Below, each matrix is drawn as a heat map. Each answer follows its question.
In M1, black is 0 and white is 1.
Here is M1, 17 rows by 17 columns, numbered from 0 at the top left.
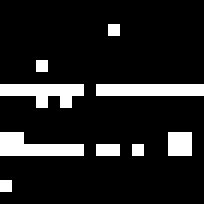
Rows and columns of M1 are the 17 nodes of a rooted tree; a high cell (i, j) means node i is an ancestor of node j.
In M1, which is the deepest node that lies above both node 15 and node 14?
11
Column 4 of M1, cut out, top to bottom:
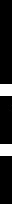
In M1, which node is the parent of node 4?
12
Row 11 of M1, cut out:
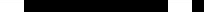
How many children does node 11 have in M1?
3
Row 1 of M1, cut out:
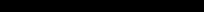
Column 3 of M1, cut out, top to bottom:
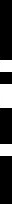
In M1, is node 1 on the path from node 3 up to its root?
no
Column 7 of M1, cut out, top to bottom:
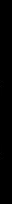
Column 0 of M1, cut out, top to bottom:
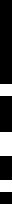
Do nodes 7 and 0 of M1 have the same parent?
no
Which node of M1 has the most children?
12
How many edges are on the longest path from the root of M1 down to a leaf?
4
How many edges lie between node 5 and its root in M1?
3
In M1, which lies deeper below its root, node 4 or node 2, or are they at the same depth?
the same depth
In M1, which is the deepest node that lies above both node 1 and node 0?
11
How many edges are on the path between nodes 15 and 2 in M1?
3
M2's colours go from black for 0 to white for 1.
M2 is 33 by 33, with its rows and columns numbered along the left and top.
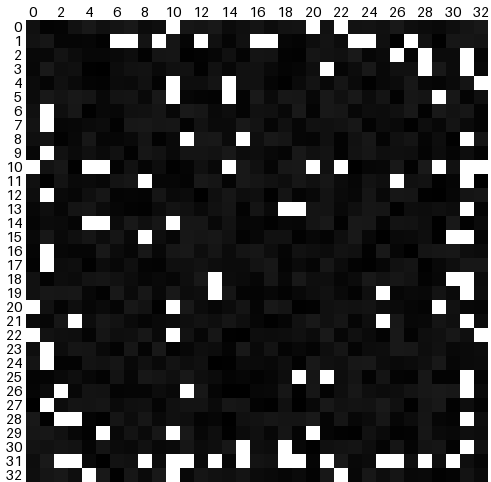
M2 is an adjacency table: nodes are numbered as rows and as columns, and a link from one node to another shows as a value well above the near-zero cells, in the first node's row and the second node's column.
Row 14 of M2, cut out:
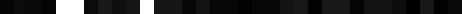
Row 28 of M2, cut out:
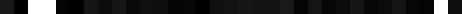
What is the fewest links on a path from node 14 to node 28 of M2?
3
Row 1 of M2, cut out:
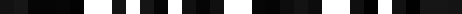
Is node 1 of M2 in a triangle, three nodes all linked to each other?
no
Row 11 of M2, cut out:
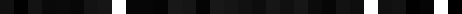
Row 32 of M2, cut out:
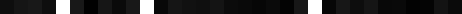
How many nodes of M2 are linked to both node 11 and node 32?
0
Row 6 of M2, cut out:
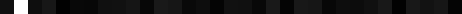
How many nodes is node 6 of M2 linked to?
1
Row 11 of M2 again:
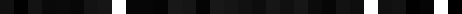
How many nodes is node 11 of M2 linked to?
3
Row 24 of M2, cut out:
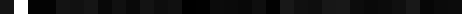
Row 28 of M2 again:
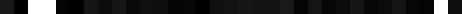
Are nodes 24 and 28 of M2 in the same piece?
no
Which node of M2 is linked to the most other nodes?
node 31
